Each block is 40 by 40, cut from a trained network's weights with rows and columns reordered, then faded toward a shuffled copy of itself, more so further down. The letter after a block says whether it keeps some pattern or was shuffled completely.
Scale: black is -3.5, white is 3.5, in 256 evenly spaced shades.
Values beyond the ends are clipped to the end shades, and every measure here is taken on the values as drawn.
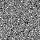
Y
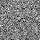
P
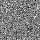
Y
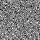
Y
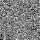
P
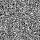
Y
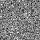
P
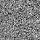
P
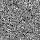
Y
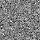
P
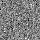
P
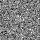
Y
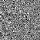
P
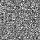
P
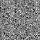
P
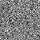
P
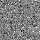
Y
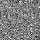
P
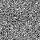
P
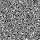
Y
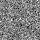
Y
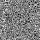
P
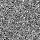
Y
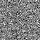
P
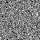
Y
